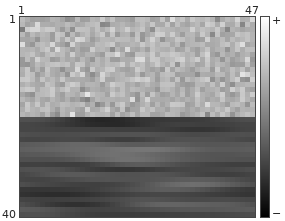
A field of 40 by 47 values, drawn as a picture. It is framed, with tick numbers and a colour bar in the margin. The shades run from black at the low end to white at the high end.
The table splits into 2 rows of 1 panel. Panel 1,1: high, fine-grained. Panel 2,1: low, streaked across.
